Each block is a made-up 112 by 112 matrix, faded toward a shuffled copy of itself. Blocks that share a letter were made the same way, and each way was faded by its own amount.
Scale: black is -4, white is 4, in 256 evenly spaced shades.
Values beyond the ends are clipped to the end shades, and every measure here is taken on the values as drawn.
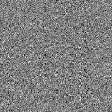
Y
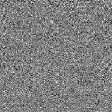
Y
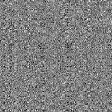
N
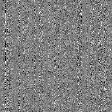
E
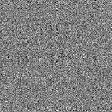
N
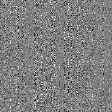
E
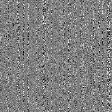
E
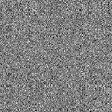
N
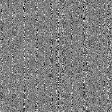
E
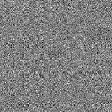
N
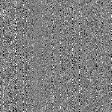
E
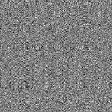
N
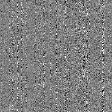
E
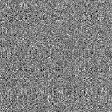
N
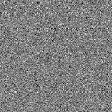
N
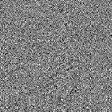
N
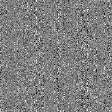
E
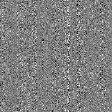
E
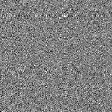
Y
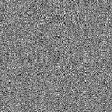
N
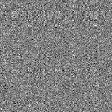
N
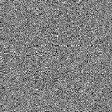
N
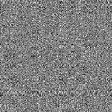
N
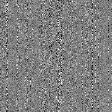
E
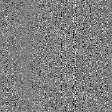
E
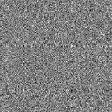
N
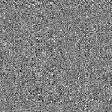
N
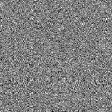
Y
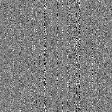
E
